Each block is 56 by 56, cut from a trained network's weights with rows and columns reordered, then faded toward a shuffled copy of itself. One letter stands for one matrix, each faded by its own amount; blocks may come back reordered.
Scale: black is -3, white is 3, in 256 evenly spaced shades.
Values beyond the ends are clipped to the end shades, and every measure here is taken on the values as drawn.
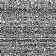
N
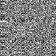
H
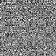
H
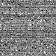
N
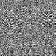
H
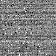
N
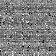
N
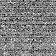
N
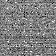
N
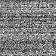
N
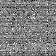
N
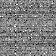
N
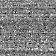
N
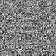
H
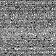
N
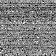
N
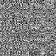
H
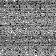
N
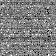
N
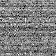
N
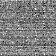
N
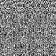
H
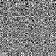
H
